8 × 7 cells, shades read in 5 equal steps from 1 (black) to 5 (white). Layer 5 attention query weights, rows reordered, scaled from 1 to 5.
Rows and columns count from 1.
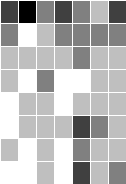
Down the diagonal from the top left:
2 5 4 5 4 3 4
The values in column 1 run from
2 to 5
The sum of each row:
17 24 27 30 30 26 29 28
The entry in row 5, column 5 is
4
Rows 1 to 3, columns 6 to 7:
4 2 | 3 3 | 4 4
